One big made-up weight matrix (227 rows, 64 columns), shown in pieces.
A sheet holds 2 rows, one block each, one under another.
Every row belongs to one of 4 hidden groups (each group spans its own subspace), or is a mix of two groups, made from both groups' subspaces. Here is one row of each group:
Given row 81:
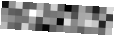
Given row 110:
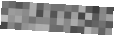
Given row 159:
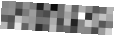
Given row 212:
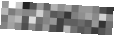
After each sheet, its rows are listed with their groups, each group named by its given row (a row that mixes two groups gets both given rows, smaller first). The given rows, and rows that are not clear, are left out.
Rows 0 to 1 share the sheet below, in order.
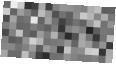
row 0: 110 and 212
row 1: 81
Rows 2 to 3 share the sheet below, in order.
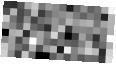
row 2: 81 and 212
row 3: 81
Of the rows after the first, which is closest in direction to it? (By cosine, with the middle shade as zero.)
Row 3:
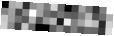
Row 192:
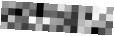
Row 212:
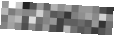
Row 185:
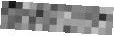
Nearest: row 212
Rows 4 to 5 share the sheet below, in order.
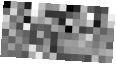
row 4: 81
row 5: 212
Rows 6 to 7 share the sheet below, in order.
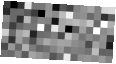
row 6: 212
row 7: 81
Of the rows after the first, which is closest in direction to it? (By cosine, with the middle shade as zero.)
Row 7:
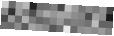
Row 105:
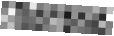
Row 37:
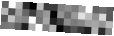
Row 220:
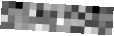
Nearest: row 37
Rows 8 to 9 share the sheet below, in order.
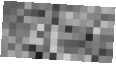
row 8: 212
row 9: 212
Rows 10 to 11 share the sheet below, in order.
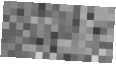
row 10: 159
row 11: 212
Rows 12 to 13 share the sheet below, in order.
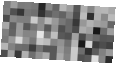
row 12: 159
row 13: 159
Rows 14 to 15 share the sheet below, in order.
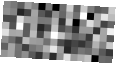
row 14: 159
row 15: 159 and 212
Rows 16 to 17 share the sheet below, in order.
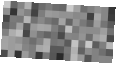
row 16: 81
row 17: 110
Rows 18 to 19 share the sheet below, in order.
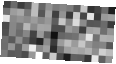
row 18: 110
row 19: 212
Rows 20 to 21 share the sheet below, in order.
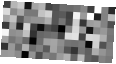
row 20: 110
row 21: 81 and 110
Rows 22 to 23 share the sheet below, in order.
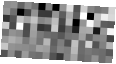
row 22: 159
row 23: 110
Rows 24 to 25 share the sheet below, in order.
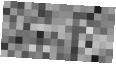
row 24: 110
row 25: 159
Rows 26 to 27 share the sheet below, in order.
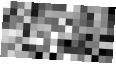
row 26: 81
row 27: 212
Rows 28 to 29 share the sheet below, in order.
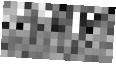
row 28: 110 and 159
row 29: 110
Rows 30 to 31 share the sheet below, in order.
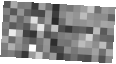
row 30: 212
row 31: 212
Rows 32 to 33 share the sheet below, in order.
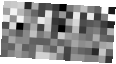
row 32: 110
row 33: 81
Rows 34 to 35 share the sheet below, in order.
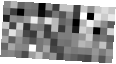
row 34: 159
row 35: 212
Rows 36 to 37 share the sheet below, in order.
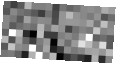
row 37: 212
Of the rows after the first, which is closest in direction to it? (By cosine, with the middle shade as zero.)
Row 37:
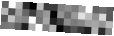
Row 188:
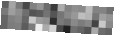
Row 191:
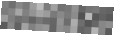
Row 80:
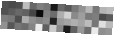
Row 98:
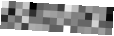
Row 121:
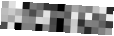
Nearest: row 188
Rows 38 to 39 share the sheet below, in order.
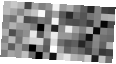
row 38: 212
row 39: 212
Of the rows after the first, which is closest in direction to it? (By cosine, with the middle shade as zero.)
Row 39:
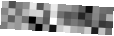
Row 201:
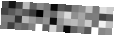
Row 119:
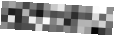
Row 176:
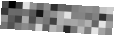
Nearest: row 119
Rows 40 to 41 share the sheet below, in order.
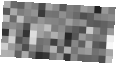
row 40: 110
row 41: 81
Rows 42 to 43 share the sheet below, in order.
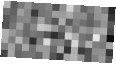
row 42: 81
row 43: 81 and 110
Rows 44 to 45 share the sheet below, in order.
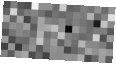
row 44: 81
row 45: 110
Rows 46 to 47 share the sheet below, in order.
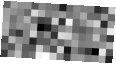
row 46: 81 and 159
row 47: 81
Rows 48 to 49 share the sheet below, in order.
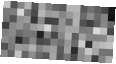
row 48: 81 and 159
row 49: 159
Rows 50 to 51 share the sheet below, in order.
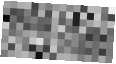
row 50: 110
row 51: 159 and 212
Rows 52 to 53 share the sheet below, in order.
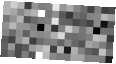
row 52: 212
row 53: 81 and 159
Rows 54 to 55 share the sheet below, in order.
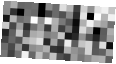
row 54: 159
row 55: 81
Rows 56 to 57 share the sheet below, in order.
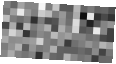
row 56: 159
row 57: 212
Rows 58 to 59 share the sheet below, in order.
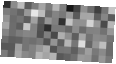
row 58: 81
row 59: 81 and 159
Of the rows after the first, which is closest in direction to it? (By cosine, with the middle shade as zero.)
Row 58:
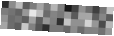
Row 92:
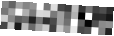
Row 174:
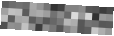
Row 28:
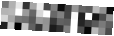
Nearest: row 174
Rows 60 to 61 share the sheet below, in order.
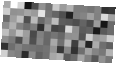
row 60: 212
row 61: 110
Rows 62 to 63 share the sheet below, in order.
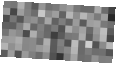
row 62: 81 and 110
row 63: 110
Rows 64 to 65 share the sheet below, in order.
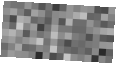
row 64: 159
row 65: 212
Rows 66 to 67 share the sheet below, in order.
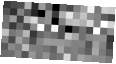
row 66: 212
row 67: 81
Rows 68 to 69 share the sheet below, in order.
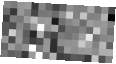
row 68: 81 and 212
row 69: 212
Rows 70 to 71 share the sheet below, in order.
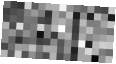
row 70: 110
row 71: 159
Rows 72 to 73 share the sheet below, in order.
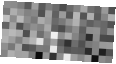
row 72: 110
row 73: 212
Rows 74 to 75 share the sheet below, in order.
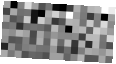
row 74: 110 and 212
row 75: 110
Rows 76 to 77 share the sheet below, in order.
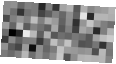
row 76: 159
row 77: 212
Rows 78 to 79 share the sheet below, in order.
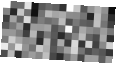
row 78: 81
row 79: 110
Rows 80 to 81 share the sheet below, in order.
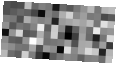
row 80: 212
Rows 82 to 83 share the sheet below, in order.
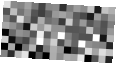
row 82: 110
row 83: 110
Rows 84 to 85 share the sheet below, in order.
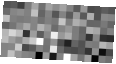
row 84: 110
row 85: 212
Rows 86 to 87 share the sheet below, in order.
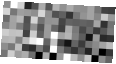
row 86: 212
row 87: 212
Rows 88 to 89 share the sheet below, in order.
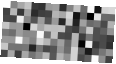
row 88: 110
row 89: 159
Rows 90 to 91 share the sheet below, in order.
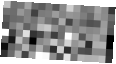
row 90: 81
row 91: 81
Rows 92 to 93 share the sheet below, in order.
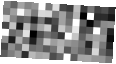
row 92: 159
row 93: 81
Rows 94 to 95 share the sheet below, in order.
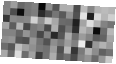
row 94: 159
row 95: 159
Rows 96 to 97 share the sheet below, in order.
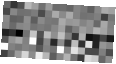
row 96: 212
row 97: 110
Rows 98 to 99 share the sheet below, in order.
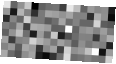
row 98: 81
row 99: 81
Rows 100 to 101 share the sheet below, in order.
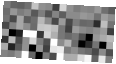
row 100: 81
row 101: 212
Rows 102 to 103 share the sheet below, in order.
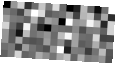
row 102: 81
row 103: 81 and 110
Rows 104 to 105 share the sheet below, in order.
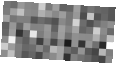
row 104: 159
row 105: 81
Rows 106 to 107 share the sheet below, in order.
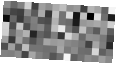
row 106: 110
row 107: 81
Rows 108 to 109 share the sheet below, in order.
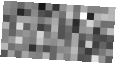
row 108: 159
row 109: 159
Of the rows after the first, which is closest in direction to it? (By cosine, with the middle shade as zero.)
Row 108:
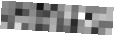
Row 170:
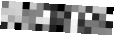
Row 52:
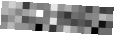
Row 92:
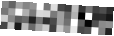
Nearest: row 52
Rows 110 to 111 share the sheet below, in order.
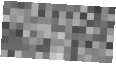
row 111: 110
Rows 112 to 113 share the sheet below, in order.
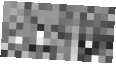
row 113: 159
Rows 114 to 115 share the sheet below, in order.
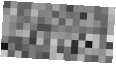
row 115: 110
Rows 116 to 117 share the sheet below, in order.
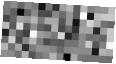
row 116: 159
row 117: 81
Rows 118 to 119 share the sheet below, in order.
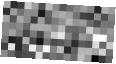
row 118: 110 and 212
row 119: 159
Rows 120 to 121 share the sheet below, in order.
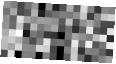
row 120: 110 and 159
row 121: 110
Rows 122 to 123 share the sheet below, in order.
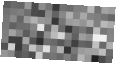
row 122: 212
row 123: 159
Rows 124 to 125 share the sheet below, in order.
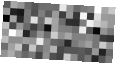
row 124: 110 and 159
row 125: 212
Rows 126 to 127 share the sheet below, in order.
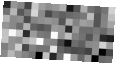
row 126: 81
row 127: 212
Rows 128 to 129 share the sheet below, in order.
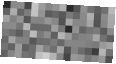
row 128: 81
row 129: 81
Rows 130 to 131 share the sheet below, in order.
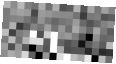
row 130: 110 and 159
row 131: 212
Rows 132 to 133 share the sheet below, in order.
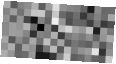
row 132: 212
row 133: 81
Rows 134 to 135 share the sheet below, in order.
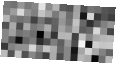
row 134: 159
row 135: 159
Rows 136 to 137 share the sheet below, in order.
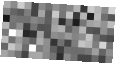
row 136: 110
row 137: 212
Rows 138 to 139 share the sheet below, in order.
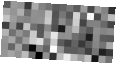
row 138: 110
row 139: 212
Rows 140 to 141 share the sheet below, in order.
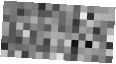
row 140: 159
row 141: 110
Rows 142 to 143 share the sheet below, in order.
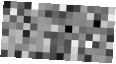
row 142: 81
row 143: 110
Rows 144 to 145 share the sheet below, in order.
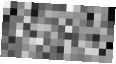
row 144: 81
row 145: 81
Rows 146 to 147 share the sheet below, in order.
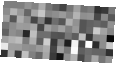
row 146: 159
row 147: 110
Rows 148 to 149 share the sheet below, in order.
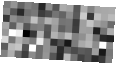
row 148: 159
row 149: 212
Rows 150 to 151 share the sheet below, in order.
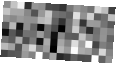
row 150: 110
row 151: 110 and 212
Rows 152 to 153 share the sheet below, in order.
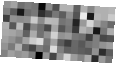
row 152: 159
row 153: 212
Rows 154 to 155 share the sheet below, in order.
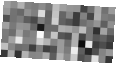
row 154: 110 and 212
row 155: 159
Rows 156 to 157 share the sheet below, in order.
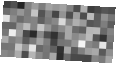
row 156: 110
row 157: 159 and 212
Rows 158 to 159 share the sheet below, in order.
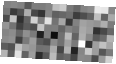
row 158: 159
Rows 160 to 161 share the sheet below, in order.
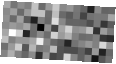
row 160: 212
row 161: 212
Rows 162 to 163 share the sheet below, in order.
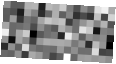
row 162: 159 and 212
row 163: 81
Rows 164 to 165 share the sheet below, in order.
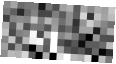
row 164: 159
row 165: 212
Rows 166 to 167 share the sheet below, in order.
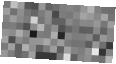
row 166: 212
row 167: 81
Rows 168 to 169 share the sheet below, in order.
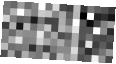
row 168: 159
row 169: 159
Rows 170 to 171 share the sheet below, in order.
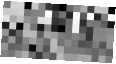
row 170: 110
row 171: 212
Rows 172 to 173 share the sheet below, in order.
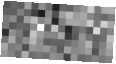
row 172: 212
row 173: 81
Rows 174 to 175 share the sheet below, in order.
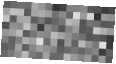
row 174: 110 and 159
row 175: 81 and 212
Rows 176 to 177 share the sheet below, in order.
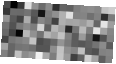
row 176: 212
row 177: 110
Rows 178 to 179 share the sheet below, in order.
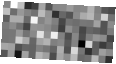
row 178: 212
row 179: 159
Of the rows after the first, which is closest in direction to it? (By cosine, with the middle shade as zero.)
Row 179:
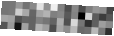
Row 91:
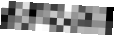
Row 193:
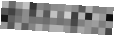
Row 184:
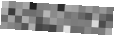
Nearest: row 91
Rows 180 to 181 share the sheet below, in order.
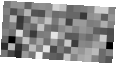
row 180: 159
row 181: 81 and 159
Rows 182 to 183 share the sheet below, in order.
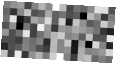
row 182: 159
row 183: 110
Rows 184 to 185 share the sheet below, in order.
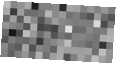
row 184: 81
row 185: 212
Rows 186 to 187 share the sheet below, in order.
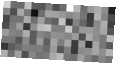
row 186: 81
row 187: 110
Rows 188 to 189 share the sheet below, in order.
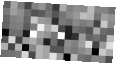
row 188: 81 and 212
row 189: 81
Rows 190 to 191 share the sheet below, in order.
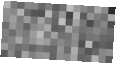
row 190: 81 and 110
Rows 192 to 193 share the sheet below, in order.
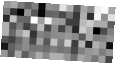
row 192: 159
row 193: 81 and 110
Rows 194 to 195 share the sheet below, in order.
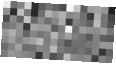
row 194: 81
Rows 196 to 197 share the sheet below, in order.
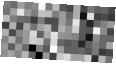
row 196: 159
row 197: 212
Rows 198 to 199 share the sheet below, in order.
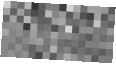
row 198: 81
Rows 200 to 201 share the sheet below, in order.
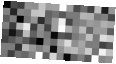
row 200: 110
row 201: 212
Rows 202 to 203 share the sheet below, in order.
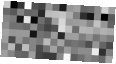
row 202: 81 and 212
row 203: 81
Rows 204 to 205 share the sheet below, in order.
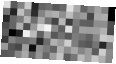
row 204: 81
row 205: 212
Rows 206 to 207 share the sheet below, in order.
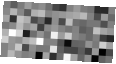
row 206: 159
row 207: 212
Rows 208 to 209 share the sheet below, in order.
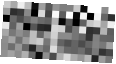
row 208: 110
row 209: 212
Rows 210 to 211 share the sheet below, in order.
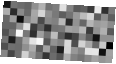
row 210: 110
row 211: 81
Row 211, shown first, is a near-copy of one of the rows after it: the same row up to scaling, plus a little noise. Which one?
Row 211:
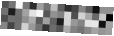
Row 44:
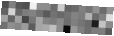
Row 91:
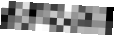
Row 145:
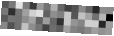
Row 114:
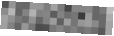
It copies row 145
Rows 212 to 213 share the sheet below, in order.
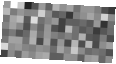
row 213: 110
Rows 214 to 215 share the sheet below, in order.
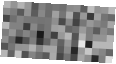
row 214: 110
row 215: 159
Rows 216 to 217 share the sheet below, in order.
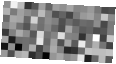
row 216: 212
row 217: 110
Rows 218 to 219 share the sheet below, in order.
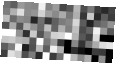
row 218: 159
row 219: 81 and 212
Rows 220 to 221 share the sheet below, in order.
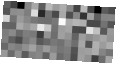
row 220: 110
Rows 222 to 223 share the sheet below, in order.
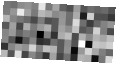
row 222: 159
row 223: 159
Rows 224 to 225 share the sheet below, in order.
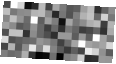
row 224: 81 and 212
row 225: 110 and 159
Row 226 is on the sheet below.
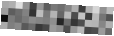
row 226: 110
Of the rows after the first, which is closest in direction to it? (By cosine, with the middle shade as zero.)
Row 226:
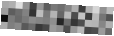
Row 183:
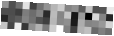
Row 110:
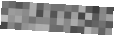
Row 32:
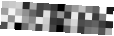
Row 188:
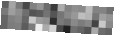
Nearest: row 183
